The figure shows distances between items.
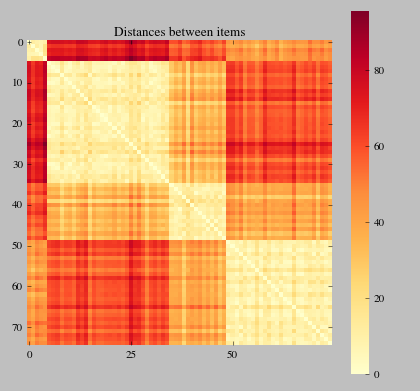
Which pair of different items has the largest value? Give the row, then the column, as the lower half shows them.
25, 4
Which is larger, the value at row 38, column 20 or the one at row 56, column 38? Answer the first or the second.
the first
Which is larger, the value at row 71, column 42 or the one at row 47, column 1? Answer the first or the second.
the second
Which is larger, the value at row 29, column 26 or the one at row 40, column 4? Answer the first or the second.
the second
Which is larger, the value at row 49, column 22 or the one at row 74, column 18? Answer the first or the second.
the first
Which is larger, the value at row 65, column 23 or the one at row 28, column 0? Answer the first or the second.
the second
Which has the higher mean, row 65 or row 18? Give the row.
65
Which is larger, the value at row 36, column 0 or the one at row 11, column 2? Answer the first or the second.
the second
